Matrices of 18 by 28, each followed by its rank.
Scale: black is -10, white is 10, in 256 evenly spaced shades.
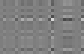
one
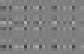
one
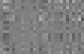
three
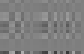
one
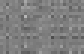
three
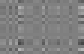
one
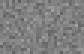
full rank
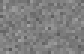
full rank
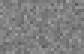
full rank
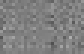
three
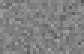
full rank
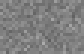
full rank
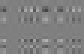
one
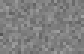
full rank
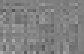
three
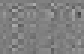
three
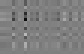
one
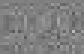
three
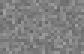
full rank
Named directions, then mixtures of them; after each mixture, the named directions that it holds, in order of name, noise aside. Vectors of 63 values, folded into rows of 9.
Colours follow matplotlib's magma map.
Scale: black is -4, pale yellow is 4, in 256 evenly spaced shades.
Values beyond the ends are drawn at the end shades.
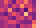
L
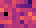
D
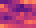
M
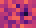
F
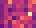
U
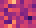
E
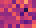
F, L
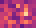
F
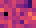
D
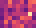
U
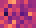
D, E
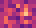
F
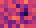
F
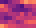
M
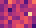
L, U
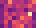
U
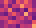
L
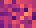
L, U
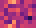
E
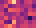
E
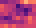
F, M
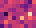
D, U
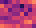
L, M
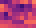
D, M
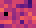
D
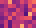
F, U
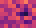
F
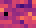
D, M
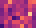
U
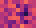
F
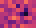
F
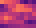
M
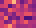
E, F
